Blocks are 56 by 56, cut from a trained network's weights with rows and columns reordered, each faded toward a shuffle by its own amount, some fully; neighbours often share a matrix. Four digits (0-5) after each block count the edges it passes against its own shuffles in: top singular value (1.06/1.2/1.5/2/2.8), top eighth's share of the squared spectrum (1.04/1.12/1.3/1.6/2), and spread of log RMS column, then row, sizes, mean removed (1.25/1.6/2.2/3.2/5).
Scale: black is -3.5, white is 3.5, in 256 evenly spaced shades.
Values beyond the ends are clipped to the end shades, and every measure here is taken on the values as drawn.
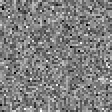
0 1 0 0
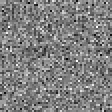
0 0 0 0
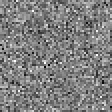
2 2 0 1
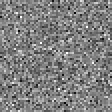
0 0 0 0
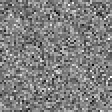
1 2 0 0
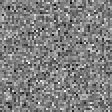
2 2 0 0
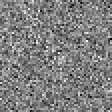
1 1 0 0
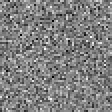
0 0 0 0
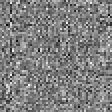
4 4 2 1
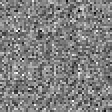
3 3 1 1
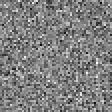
2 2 1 0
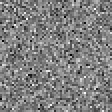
0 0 0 0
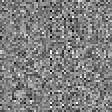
4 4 2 1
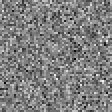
1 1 0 0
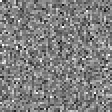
2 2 0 0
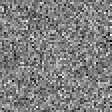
2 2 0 0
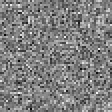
3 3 1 0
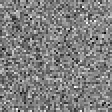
0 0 0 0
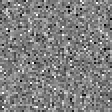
0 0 0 0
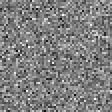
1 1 0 0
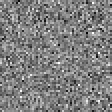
3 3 1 0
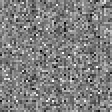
2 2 0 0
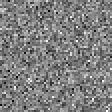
0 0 0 0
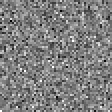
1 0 0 0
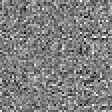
3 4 2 2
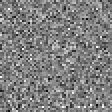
2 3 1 1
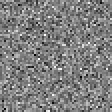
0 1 0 0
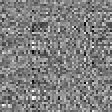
4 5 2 2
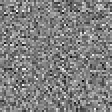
3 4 2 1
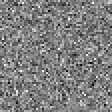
1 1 0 0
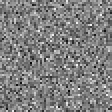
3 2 0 0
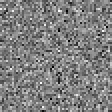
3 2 1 0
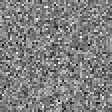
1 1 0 0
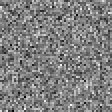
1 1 0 0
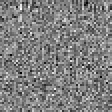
3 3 1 1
